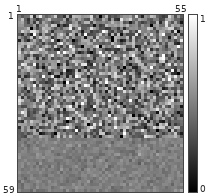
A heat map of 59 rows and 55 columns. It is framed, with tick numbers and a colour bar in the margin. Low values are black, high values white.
The halves do not mirror each other. No row or column stands out. There are no regular stripes. The bottom part is calmer, past a seam about 70% of the way down. On average the colour sits 50% of the way up the scale.
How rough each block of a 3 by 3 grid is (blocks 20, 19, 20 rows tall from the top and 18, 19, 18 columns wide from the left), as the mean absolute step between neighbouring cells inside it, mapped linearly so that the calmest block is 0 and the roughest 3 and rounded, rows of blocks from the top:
3 3 3
3 3 3
0 0 0
